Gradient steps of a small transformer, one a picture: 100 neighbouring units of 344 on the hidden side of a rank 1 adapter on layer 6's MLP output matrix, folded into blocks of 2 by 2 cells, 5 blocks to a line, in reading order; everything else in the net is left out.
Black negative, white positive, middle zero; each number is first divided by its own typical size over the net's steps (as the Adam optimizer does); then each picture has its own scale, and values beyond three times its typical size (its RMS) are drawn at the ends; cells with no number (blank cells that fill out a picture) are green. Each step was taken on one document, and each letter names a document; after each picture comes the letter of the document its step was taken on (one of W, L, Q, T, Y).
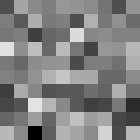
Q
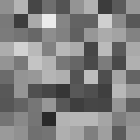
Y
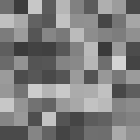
Y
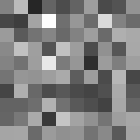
Y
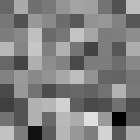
Q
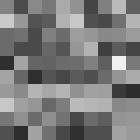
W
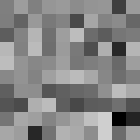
Q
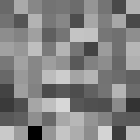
Q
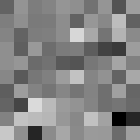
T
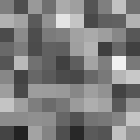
W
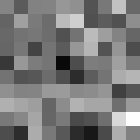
W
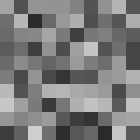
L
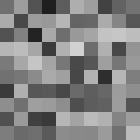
Y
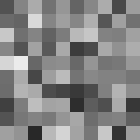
L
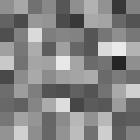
T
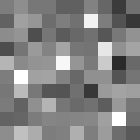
T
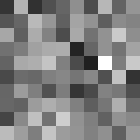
Y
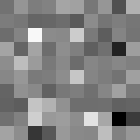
Q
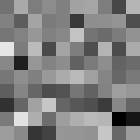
Q
